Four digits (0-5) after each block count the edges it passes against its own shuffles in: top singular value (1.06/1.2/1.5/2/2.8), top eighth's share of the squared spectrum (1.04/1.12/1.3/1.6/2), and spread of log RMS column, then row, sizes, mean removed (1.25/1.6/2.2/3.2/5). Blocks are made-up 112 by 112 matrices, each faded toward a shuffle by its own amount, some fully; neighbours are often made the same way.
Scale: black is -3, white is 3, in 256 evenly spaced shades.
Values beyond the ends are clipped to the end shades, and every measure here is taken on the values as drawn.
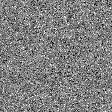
0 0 0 0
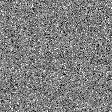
0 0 0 0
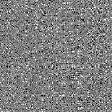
4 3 3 2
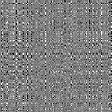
5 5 4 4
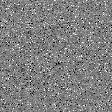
3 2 1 1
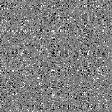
4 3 2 2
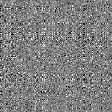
4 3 3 3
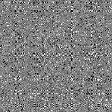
4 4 3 3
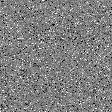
2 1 0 0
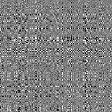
5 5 4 4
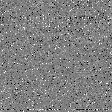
3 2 0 1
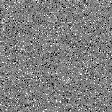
3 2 1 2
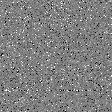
3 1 0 0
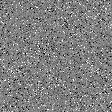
1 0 0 0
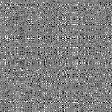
5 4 3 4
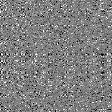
4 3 2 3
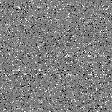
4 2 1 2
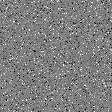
0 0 0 0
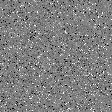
2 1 0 0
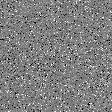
2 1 0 0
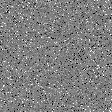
1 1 0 0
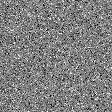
1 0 0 0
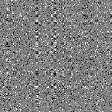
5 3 2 2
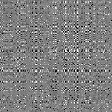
5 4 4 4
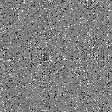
4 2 2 1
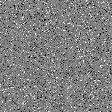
3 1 0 0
